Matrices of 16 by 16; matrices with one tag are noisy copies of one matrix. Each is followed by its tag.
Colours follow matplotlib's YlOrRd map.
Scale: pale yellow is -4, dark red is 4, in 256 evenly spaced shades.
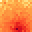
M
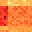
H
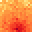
M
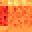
H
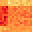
H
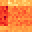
H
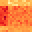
H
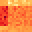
H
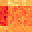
H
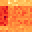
H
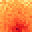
M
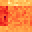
H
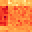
H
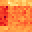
H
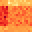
H
